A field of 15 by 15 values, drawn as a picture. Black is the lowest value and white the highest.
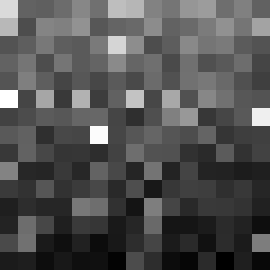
On average the colour sits 30% of the way up the scale. The field climbs toward the top. The bottom right is the ninth with the lowest average. There are no regular stripes.
